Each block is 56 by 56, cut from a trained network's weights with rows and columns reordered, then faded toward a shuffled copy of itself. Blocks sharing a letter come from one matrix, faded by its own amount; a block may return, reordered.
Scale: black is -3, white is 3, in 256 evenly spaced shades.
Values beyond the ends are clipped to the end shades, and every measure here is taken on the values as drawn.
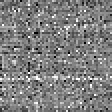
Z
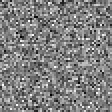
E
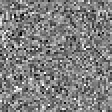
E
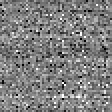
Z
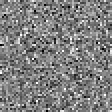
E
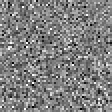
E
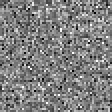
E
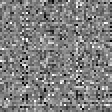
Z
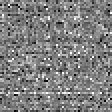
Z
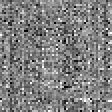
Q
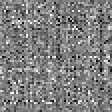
Q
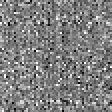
Q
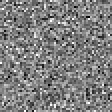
E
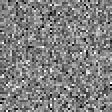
E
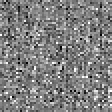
Q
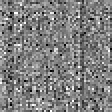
Q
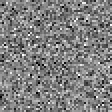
E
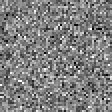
E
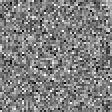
E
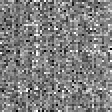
Q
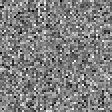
E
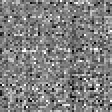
Q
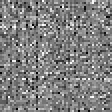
Q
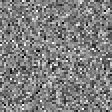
E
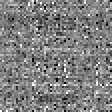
Z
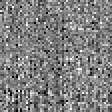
Q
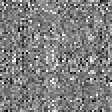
Q
